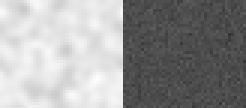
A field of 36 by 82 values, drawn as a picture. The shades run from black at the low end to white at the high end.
The table splits into one row of 2 panels. Panel 1,1: very high, blotchy, faint in contrast. Panel 1,2: low, fine-grained, faint in contrast.
